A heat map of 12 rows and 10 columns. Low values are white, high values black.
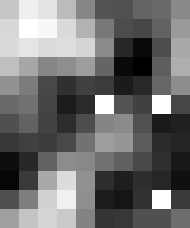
No row or column stands out. The halves do not mirror each other. There are three isolated cells, each far lower than the cells round it. The ninth with the lowest average is the top left. The middle left is the smoothest part.
